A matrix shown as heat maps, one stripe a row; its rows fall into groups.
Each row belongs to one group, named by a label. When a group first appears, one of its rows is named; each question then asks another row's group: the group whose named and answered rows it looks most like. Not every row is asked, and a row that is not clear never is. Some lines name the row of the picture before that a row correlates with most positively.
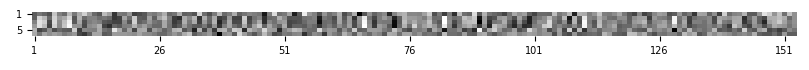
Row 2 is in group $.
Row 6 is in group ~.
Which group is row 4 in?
$
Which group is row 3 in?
$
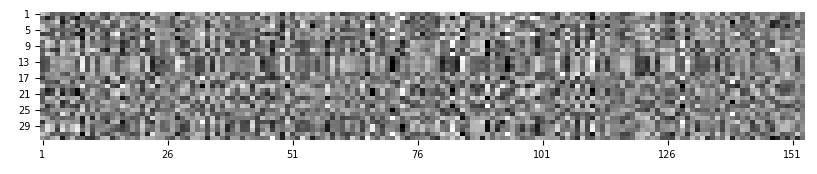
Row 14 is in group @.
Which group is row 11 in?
$
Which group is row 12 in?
@
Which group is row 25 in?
@
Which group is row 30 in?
$
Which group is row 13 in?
@
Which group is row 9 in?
$
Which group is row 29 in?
$
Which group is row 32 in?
~
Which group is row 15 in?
@
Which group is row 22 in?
$
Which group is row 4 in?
~
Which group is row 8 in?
$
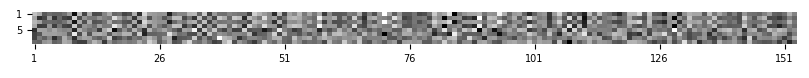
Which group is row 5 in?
$
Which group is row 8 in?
~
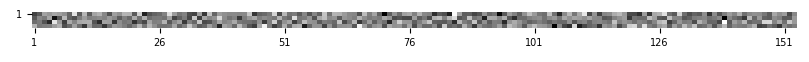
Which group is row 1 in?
@
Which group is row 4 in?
~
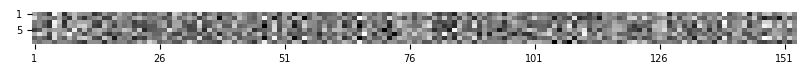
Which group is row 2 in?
~
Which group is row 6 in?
$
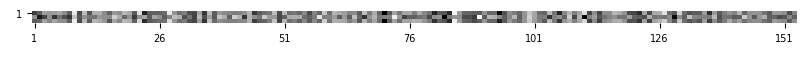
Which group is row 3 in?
@
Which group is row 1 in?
@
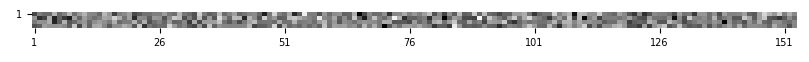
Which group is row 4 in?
@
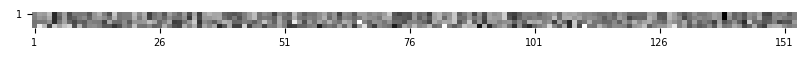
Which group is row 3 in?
~
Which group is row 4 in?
$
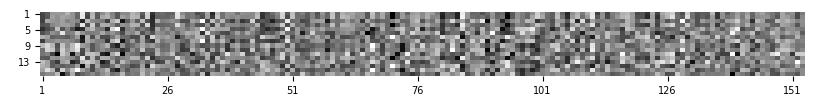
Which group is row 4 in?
@
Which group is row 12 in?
@
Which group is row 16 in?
~
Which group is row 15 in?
$
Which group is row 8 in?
$
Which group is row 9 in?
$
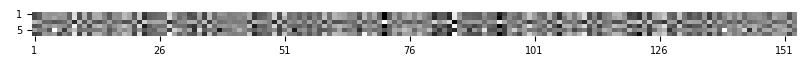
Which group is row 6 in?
@
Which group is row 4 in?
@
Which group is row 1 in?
@
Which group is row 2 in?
@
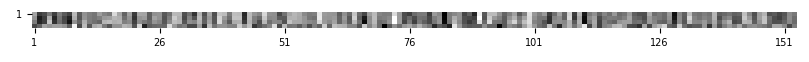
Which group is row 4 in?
@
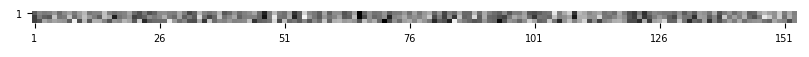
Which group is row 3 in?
@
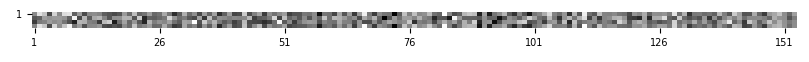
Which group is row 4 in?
$
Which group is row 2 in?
@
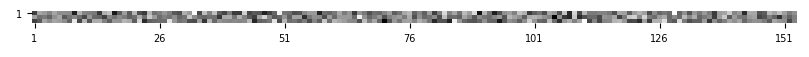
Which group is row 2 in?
~
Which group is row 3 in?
@
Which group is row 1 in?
$
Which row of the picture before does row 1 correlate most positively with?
3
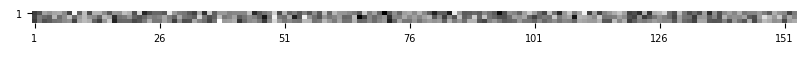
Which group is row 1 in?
@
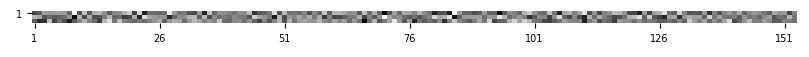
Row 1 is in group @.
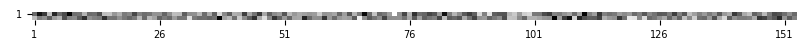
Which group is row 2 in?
~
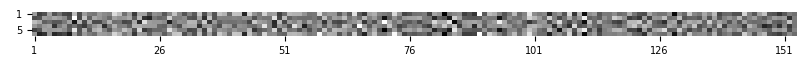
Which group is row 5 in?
@
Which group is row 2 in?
@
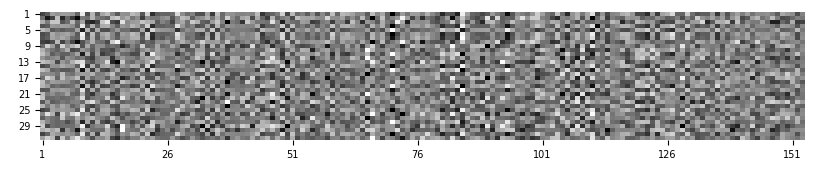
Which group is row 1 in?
@
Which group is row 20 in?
@
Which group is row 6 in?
@
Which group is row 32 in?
$
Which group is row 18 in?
~
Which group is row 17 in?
$
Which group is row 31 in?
@
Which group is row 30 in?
~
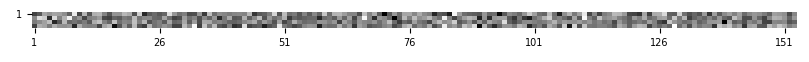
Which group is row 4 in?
$
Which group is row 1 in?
@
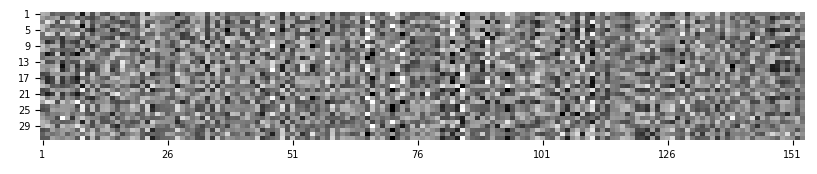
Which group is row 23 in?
$
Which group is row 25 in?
@
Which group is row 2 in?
~
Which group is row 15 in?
~
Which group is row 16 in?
@
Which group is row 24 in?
@
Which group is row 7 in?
~
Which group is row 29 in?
$
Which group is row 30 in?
@
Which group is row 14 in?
~
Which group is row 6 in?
$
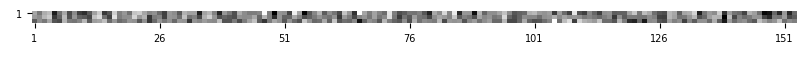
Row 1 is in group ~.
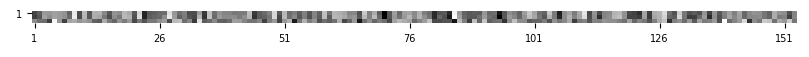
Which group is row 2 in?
@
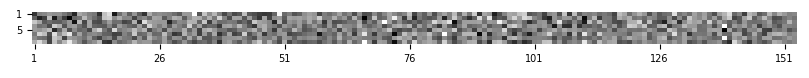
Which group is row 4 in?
~
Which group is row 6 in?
$
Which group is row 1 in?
$
